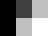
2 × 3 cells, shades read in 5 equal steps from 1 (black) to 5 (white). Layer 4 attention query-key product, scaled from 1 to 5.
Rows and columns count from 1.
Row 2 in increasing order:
1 4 5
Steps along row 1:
up up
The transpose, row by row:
1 1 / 2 4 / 4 5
